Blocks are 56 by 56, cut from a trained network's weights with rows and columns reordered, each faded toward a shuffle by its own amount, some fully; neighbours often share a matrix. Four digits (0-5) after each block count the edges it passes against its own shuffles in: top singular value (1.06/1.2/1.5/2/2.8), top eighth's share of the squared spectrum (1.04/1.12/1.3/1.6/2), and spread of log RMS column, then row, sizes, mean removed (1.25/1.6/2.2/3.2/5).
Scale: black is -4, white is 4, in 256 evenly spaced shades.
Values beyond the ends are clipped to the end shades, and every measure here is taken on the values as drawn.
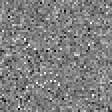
0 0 0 0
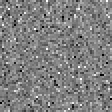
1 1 0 0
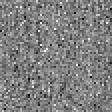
2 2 0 0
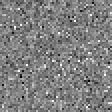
0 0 0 0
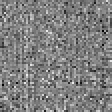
3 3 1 2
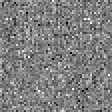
1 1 0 1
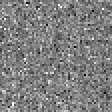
1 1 0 0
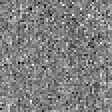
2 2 0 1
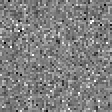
0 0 0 0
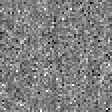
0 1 0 0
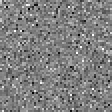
0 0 0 0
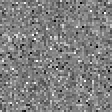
0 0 0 0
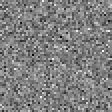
1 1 0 0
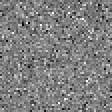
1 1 0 0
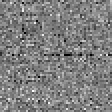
3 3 1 2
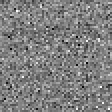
1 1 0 0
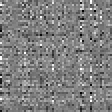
3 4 3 0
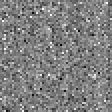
1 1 0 0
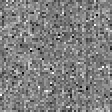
2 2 0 1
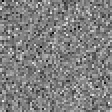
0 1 0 0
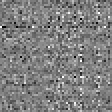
3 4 3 2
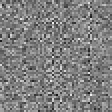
4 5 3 2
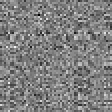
4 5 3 2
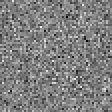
2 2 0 1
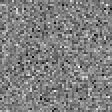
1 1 0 0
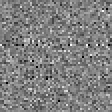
3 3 1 2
